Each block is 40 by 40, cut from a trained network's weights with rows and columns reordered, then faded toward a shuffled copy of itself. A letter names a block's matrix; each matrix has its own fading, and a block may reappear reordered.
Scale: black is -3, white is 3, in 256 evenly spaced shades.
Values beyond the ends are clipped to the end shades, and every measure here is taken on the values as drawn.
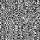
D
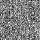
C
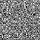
D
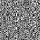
D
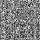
C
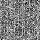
C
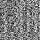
C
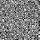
D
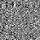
D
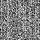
C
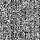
C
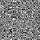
D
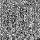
C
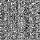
C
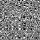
D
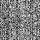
C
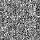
C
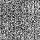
C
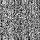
C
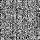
C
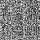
C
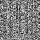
C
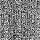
C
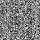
C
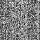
C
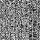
C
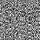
D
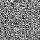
D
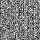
C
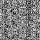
C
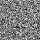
D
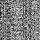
C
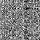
C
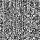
C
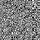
D
